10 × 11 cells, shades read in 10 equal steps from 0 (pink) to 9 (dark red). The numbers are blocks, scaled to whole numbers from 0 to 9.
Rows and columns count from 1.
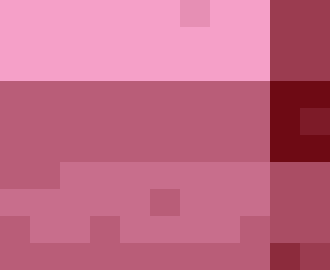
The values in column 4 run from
0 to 4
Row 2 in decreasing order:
6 6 0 0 0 0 0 0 0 0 0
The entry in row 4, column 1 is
4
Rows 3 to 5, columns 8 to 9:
0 0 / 4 4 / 4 4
